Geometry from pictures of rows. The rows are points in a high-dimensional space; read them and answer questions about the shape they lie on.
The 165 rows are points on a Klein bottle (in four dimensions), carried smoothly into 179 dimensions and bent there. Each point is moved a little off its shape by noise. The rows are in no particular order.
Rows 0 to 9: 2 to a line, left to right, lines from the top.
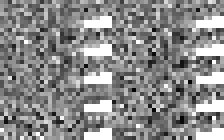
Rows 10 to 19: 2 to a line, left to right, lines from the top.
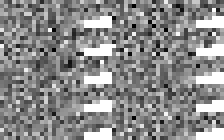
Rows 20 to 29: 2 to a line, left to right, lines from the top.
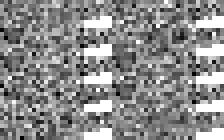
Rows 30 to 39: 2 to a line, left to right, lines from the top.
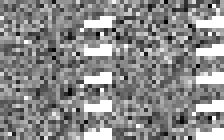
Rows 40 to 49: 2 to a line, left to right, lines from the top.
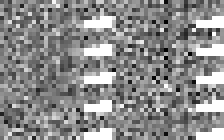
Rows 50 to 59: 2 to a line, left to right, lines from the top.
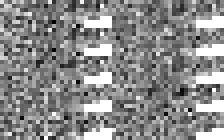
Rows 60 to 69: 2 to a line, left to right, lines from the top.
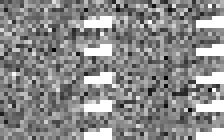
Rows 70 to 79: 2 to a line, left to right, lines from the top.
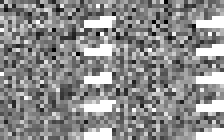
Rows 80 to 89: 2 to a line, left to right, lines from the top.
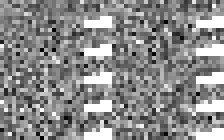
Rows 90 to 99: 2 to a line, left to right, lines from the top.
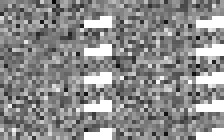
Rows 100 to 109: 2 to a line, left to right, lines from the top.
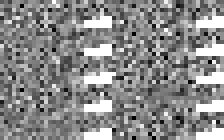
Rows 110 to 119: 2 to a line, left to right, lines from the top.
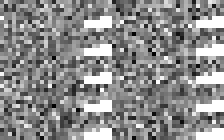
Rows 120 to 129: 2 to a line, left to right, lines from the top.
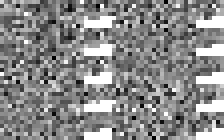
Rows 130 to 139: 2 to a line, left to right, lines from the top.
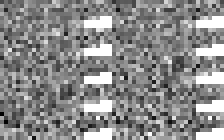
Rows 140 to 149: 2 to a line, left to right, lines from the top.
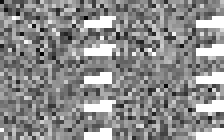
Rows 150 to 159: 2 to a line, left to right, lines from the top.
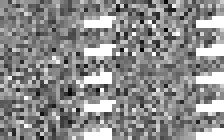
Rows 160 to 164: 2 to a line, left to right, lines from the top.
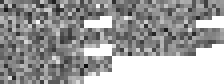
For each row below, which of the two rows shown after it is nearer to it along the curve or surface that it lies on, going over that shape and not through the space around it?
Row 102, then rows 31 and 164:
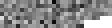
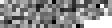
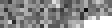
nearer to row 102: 31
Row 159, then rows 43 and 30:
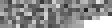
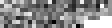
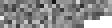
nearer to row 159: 43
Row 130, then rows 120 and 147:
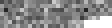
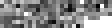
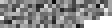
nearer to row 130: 120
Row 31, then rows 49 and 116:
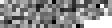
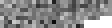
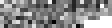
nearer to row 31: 116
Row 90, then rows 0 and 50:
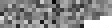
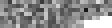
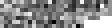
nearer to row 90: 50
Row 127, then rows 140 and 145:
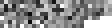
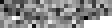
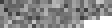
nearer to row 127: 140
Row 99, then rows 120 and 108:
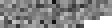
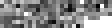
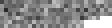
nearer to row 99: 120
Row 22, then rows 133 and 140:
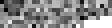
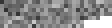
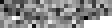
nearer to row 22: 140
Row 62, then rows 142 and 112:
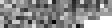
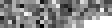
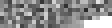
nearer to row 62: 112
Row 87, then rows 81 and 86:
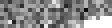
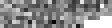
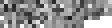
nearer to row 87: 81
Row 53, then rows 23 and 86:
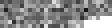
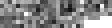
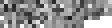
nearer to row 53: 23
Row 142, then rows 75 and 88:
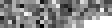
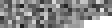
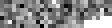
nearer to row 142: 88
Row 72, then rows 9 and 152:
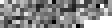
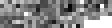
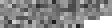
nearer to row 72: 9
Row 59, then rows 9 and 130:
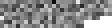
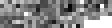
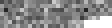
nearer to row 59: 9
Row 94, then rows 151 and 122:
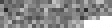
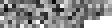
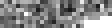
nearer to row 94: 122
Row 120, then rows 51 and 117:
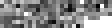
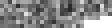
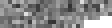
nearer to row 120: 51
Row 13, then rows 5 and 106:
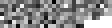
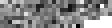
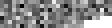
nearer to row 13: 5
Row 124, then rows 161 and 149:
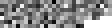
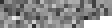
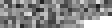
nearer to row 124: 161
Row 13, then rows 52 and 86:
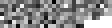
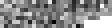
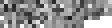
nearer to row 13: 86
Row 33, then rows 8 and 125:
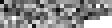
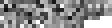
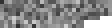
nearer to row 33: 8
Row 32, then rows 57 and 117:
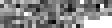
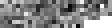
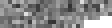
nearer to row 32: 57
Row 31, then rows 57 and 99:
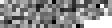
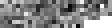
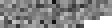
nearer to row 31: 57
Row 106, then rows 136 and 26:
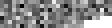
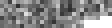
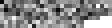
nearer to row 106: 136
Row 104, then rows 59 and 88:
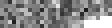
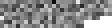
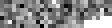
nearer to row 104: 88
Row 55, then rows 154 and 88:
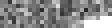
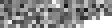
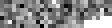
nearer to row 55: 88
